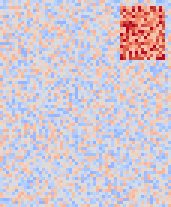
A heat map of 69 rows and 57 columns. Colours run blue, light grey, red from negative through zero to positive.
Mirror symmetry: none. Average level on the scale: 50%. Ninth with the highest average: top right. Stripes: none. Odd patch: higher, in the top right.
